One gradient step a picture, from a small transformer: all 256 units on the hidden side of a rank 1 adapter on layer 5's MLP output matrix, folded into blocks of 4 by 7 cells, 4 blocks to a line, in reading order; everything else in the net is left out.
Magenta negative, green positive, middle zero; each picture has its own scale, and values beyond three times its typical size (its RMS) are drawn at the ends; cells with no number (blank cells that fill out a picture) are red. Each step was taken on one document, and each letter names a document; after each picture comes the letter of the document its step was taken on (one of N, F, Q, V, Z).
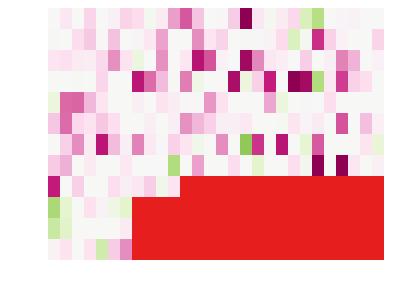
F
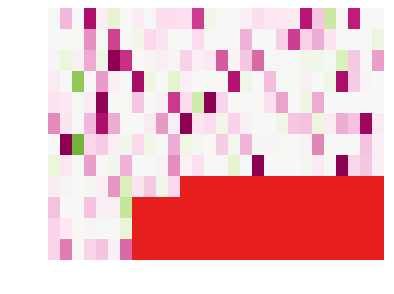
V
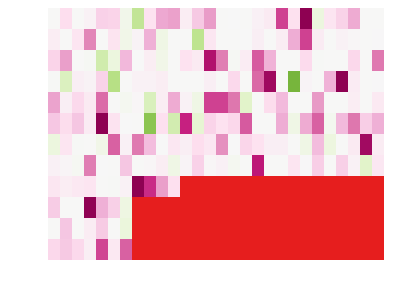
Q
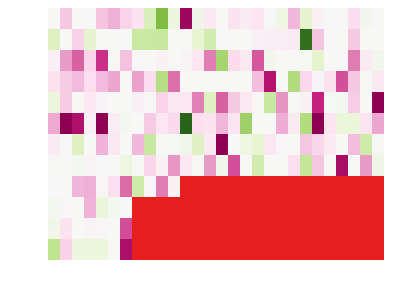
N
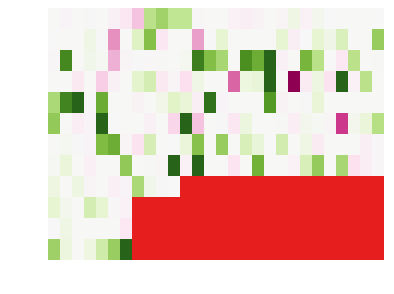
F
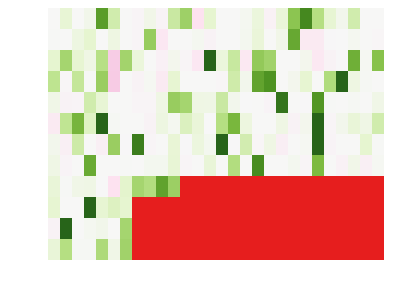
Q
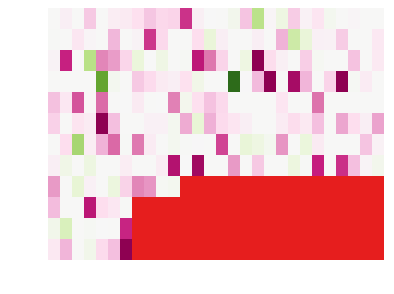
F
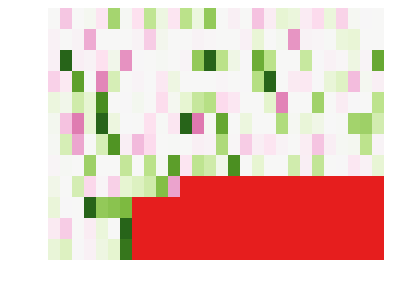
Q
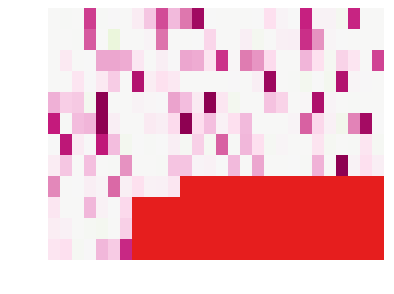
V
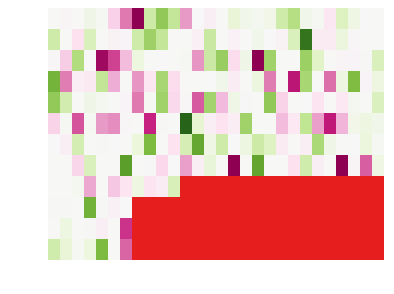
N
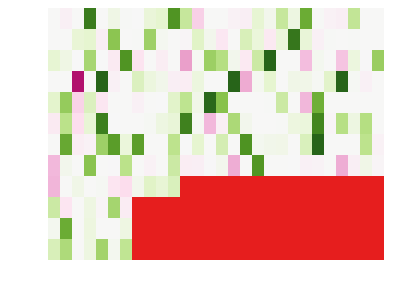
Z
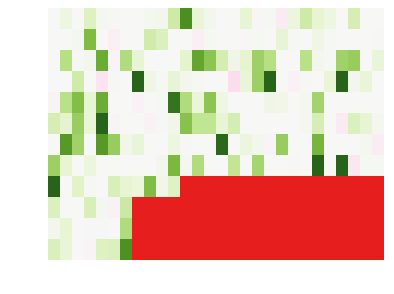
F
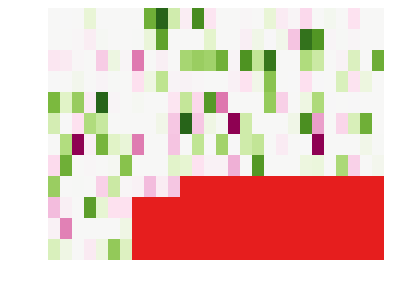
Z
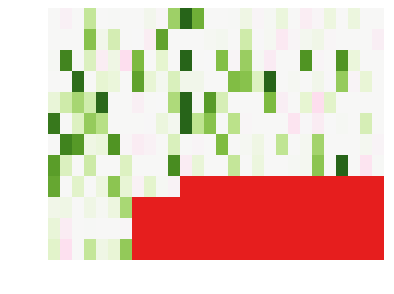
Z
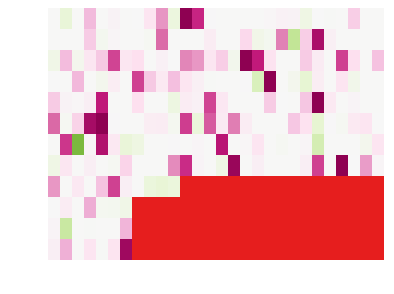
Z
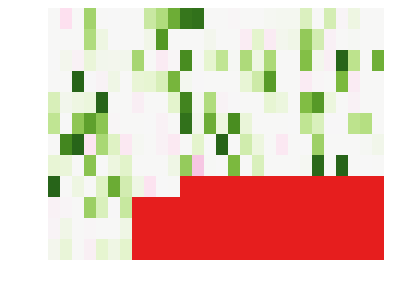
Z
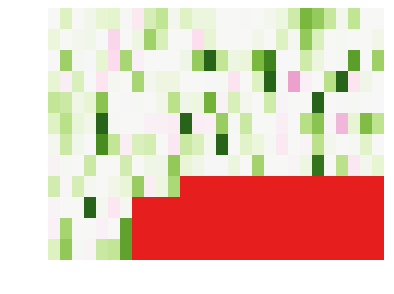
Q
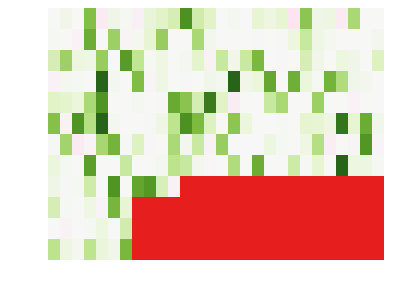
Q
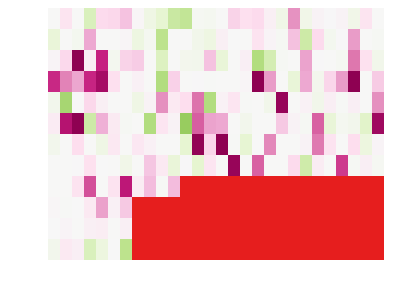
N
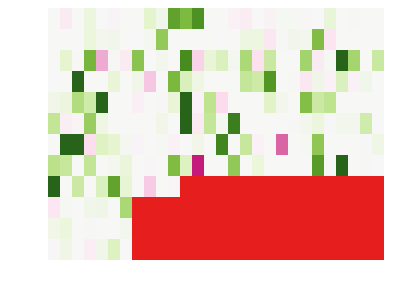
Z
